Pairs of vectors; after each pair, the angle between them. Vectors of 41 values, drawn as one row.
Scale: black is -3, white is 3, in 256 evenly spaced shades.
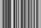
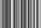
nearly parallel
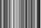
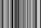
nearly opposite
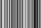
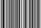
orthogonal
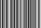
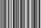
orthogonal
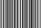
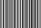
nearly parallel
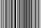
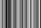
orthogonal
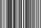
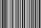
nearly opposite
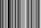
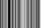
nearly parallel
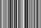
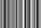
partly aligned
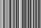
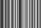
nearly opposite
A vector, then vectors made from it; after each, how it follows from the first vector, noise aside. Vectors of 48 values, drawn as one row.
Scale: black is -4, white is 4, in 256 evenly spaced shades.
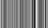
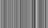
shrunk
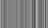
shrunk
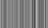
shrunk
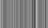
shrunk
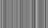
shrunk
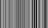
sign-scrambled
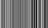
sign-scrambled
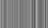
shrunk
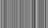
shrunk
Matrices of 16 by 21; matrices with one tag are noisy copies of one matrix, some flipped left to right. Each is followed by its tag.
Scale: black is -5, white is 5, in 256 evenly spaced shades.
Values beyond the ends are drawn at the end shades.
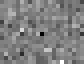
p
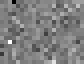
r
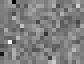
r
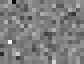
r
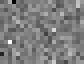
r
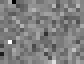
r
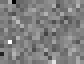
r
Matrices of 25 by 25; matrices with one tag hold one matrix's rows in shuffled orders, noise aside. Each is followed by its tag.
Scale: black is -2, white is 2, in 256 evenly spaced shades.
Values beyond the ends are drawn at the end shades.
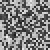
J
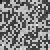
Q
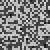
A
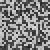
J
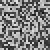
A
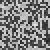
Q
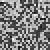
A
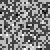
Q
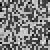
Q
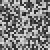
Q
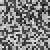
J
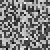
Q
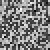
Q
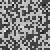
Q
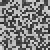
J
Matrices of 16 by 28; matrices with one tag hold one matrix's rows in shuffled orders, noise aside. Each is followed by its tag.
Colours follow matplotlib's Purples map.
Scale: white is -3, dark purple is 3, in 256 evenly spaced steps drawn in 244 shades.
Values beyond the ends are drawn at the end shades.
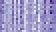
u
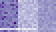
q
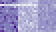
q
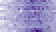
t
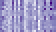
u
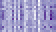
u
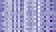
u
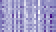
u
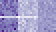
q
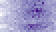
t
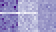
q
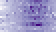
t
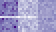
q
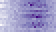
t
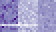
q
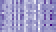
u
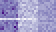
q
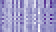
u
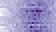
t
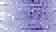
t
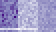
q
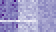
q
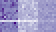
q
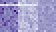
q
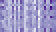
u
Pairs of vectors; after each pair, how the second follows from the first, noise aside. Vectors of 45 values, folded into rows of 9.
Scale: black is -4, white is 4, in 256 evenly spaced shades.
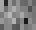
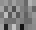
shuffled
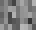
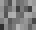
shuffled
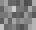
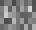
shuffled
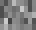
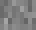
shrunk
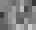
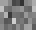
shuffled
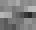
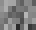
shuffled
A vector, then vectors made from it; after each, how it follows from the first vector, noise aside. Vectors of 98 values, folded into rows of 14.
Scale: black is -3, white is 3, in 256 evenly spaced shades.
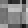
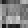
reversed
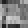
reversed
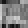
reversed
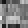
reversed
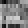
reversed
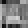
reversed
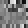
sign-scrambled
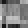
reversed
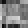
reversed
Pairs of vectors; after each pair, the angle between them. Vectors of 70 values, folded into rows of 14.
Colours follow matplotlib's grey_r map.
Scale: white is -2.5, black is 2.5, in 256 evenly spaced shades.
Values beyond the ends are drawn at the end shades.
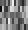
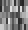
nearly parallel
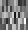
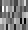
partly opposed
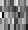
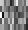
nearly parallel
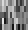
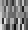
partly opposed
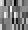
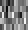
partly opposed
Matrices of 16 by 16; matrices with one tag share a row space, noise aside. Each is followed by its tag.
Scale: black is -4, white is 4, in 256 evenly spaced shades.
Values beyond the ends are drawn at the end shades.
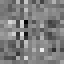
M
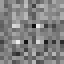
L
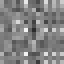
L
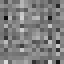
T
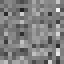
T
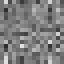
T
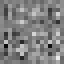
T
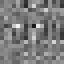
L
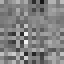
M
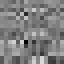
M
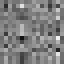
T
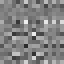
L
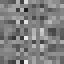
M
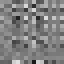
L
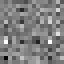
T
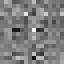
L
